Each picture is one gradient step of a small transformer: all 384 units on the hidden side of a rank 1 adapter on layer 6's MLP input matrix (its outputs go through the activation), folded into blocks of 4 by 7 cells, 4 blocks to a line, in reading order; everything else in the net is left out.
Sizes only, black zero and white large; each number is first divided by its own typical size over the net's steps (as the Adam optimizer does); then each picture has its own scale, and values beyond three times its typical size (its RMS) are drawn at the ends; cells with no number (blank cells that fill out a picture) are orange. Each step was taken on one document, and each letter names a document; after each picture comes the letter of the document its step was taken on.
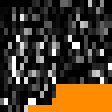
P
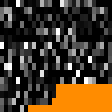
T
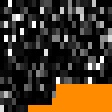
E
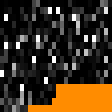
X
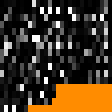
X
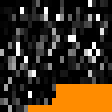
P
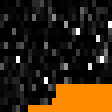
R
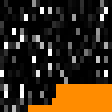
X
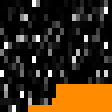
X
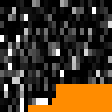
R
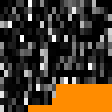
T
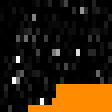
R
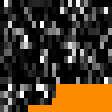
E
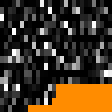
T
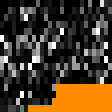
P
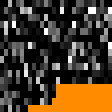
E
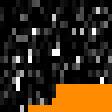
R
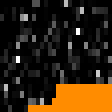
R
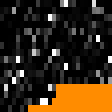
R
